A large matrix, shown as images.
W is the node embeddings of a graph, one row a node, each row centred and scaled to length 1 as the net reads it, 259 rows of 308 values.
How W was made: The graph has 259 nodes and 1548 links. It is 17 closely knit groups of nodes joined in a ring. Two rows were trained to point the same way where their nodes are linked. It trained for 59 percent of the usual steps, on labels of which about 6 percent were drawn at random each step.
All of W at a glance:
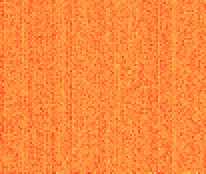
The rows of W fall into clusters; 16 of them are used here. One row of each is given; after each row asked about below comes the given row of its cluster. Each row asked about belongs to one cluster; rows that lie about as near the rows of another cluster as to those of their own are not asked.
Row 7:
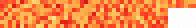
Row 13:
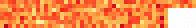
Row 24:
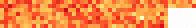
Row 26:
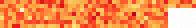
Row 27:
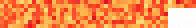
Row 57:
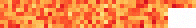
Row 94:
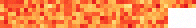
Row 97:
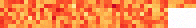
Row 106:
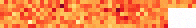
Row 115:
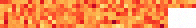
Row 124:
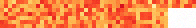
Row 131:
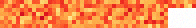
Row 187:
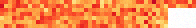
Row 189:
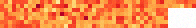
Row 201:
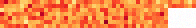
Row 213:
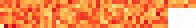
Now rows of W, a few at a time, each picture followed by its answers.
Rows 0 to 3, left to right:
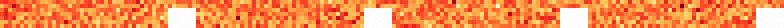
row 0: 13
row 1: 97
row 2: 201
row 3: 115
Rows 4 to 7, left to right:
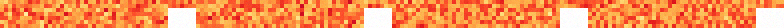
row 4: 57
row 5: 201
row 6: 27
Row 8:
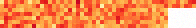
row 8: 124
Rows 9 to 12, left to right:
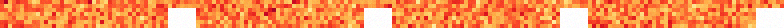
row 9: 189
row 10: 13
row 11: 97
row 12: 24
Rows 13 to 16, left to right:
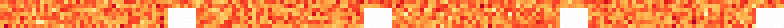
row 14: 27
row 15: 97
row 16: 94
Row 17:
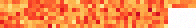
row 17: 201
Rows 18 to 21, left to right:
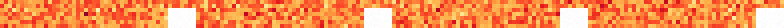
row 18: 124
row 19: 189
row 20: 24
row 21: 13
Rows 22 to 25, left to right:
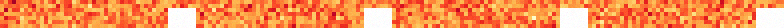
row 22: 94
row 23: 97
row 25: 213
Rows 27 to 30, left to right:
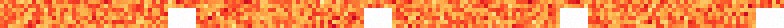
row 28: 201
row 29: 13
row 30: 24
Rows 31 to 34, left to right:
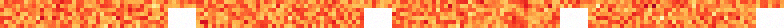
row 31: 97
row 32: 7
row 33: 94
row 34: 124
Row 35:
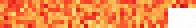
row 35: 94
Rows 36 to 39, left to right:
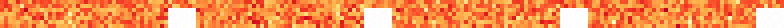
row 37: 26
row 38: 131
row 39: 131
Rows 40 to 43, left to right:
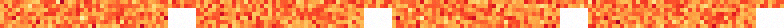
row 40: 124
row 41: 124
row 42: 187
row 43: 124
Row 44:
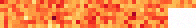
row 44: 26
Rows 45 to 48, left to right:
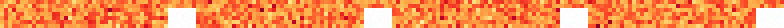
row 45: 26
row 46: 201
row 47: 106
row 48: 94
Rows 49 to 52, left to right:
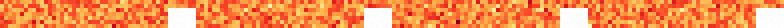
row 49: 27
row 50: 57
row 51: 57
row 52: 13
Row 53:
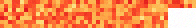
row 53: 57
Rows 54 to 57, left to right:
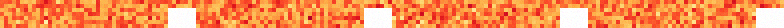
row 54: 187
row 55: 201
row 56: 187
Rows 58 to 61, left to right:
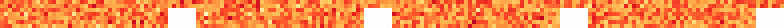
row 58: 94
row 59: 201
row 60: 124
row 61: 124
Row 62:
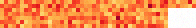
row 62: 24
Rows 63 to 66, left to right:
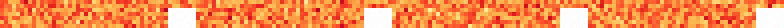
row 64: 213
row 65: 115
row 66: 97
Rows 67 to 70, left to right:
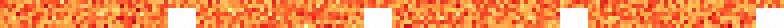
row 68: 124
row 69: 26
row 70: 57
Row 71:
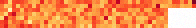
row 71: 189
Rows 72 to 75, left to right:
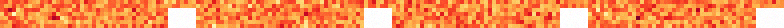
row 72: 189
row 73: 124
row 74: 57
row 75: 189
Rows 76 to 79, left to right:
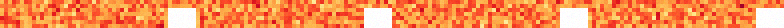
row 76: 24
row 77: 26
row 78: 97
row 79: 26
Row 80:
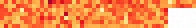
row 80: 106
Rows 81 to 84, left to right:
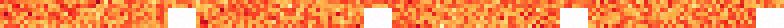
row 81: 13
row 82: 187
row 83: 189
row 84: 7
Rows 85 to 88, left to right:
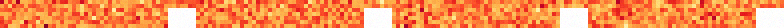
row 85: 27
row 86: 7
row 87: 24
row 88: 201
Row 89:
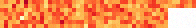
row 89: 26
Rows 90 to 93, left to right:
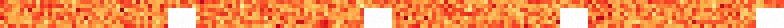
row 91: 94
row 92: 187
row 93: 27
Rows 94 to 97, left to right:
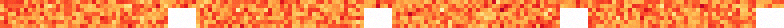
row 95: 26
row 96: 115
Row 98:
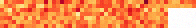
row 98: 97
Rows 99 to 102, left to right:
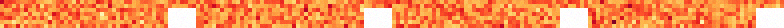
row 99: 13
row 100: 27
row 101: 187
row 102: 187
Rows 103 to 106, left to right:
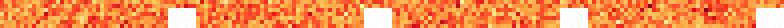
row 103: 7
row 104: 187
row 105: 26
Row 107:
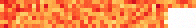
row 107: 13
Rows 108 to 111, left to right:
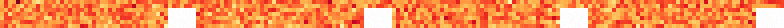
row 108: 124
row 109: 94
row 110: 26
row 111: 27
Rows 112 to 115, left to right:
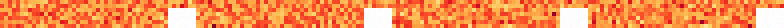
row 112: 213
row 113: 7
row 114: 24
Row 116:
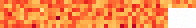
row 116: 189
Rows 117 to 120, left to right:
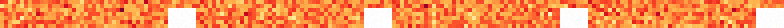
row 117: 26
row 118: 213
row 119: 7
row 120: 94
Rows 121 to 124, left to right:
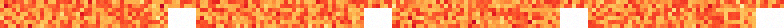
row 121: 97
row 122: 131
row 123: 124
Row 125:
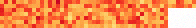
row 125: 106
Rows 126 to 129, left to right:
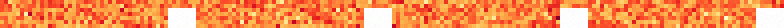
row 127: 106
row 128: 115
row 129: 189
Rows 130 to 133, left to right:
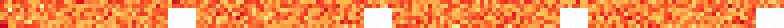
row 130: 189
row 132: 213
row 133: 115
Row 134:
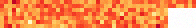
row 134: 187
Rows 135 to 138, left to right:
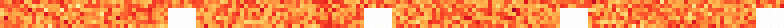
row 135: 131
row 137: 187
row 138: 187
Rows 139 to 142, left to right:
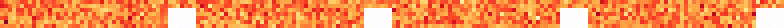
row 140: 97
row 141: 26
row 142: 57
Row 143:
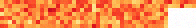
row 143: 97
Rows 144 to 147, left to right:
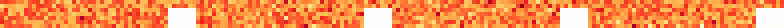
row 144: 201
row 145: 24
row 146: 94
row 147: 187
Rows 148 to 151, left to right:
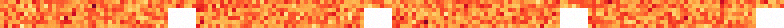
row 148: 26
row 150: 27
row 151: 24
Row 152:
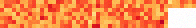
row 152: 97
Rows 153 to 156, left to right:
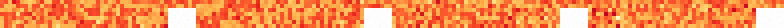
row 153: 187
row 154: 201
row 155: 187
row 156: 94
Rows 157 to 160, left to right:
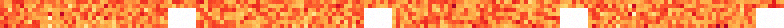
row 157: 189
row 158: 189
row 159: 26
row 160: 13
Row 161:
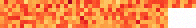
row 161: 124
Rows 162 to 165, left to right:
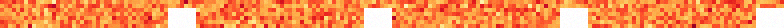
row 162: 97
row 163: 201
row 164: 97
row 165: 213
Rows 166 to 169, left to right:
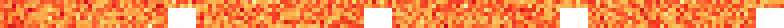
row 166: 189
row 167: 115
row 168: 97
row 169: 7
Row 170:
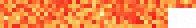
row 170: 106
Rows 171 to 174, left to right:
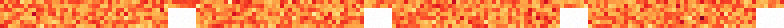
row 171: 27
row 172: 26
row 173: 201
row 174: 213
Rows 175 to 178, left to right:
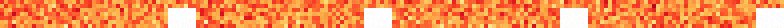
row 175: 13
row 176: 189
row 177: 189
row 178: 57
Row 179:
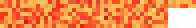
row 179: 213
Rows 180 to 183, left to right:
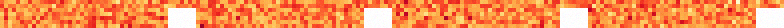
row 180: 26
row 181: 131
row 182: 27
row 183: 106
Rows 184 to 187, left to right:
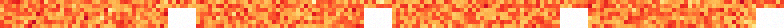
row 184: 94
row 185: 115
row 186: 115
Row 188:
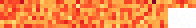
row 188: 13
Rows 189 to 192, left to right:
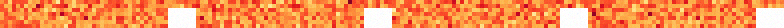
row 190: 131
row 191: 131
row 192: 189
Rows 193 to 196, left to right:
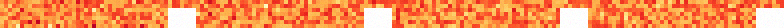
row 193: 124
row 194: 27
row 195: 94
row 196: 131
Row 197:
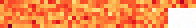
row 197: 94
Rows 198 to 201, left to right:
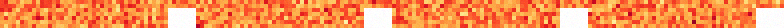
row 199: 27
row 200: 24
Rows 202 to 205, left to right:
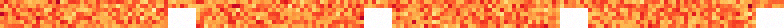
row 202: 213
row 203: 115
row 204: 24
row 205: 97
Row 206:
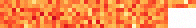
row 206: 213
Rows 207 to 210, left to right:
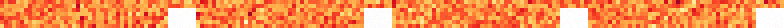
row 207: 201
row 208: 213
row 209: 187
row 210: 13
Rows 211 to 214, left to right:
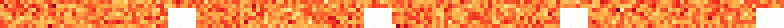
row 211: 27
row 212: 106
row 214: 131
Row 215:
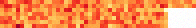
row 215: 24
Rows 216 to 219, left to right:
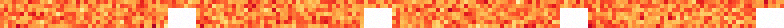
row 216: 57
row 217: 24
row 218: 115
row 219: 189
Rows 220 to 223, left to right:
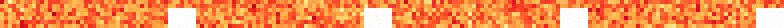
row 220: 26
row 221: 24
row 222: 106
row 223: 27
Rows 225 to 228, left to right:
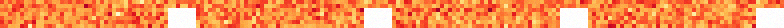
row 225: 27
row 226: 106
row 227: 131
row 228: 26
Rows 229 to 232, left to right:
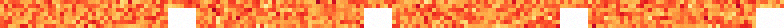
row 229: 27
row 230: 131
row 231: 115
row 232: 24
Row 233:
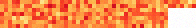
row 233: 57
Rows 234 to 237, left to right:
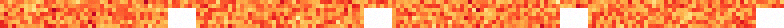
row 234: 124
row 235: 13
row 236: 115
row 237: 115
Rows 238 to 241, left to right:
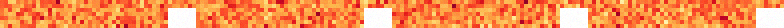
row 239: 201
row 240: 13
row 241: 106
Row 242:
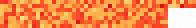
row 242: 115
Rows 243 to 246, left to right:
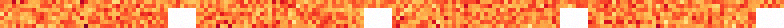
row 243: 7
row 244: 124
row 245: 27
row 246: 94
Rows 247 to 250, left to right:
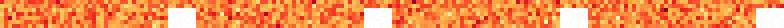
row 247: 26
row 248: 57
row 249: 24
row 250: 13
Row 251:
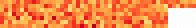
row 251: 57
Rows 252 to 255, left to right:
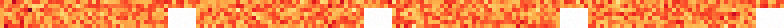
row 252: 131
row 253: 115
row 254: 24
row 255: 124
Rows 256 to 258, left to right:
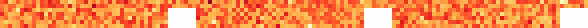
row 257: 106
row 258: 13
